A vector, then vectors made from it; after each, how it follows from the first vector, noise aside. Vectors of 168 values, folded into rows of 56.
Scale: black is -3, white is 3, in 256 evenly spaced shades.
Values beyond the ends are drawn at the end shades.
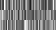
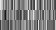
wrapped around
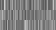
shrunk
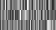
wrapped around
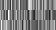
wrapped around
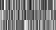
copied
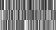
copied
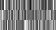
copied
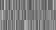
shrunk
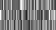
wrapped around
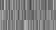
shrunk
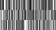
copied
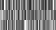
copied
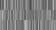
shrunk
